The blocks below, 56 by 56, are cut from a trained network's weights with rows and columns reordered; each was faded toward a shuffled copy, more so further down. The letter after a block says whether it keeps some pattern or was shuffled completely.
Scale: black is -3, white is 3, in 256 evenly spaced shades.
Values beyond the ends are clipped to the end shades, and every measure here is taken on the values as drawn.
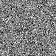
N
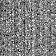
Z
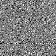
Z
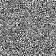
Z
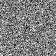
N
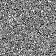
N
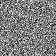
N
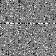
Z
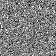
N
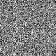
Z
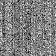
Z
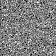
N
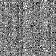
Z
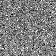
N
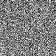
Z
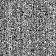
Z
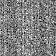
Z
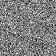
N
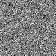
Z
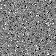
N
